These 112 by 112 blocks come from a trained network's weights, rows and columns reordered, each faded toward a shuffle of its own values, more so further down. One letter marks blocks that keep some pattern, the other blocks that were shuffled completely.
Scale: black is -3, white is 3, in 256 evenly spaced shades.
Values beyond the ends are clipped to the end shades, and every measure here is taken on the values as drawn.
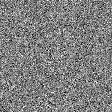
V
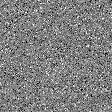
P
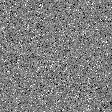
P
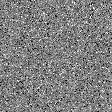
P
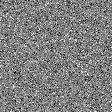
P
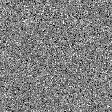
V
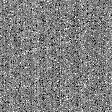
V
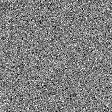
V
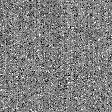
V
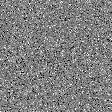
P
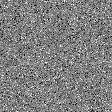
P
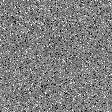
P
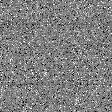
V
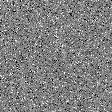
P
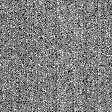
V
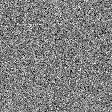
P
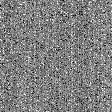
V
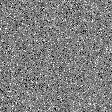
P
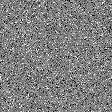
P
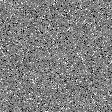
P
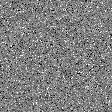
P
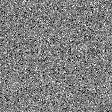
V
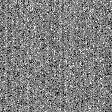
V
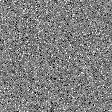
P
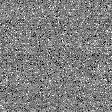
V
